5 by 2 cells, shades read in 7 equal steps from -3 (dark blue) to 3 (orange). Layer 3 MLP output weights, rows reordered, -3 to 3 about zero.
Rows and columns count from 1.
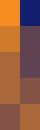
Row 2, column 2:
-1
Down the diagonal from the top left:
3 -1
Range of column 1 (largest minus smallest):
3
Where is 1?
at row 3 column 1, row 4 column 1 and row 5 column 2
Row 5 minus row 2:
-2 2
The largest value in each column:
3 1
